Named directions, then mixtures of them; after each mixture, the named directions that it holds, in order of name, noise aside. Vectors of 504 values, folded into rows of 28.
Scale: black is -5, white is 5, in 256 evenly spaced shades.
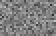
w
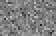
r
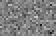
r, w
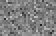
r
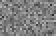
w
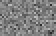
r, w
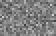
w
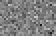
r, w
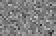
r, w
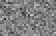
r, w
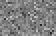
r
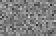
w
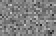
r, w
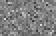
r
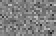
r, w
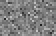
r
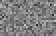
w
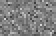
r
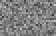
w
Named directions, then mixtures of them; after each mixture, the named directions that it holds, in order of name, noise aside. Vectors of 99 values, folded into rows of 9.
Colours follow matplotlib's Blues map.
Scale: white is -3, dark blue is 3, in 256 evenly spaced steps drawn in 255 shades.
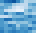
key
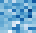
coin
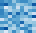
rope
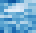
key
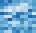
coin, key, rope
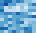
key, rope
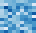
rope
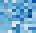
coin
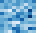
coin, key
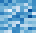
coin, key, rope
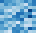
coin, key, rope
